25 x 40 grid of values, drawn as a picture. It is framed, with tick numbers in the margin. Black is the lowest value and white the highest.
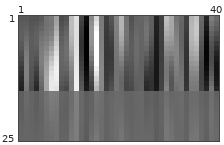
A horizontal seam about 60% of the way down splits the table, and the bottom part is calmer. The bottom middle is the calmest part. The grain runs up and down.
